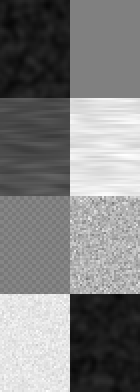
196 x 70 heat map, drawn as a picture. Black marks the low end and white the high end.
It is made of 4 by 2 panels. Panel 1,1: very low, blotchy, faint in contrast. Panel 1,2: middling, flat. Panel 2,1: low, streaked across, faint in contrast. Panel 2,2: very high, streaked across, faint in contrast. Panel 3,1: middling, checkered, faint in contrast. Panel 3,2: high, fine-grained. Panel 4,1: very high, fine-grained, faint in contrast. Panel 4,2: very low, blotchy, faint in contrast.
